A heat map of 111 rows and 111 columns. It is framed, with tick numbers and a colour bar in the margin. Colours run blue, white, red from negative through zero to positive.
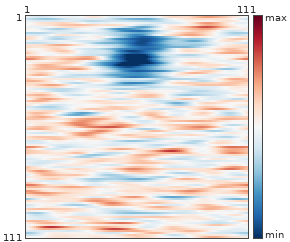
Ninth with the lowest average: top middle. Dips: one, in the top middle. Average level on the scale: 50%.
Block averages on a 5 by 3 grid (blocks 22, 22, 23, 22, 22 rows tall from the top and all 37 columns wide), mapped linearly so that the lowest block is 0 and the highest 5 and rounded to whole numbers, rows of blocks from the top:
4 0 5 | 5 1 4 | 5 5 5 | 5 5 5 | 5 5 4
